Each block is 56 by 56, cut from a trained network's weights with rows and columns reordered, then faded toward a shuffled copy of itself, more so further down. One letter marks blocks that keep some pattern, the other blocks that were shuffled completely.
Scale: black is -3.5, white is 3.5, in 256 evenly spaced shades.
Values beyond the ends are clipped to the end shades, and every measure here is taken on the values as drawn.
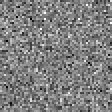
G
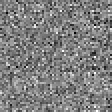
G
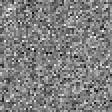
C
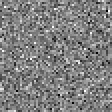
C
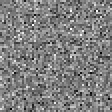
G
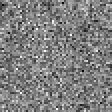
G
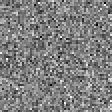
C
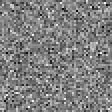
G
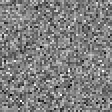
C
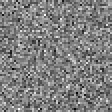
C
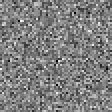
C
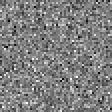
C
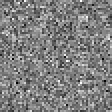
G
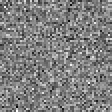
G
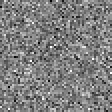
C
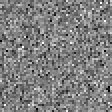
C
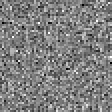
G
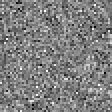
C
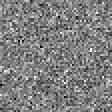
C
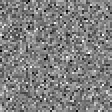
C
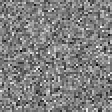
C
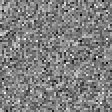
C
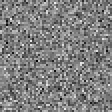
C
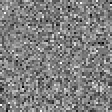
G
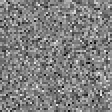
C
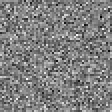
C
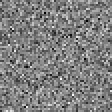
C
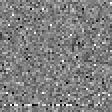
G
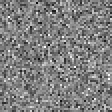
C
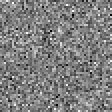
C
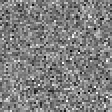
G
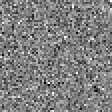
C
